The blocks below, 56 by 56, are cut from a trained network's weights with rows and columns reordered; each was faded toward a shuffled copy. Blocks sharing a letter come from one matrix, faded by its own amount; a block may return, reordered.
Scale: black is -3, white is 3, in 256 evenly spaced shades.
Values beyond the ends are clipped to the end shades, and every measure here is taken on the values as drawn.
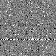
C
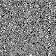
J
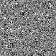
J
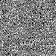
J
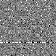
C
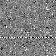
C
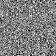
J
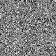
J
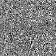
C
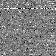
C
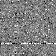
C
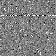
C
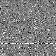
C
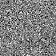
J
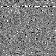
C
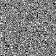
J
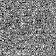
C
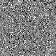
C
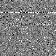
C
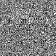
C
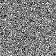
J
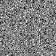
J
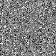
C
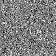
J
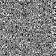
C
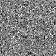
J
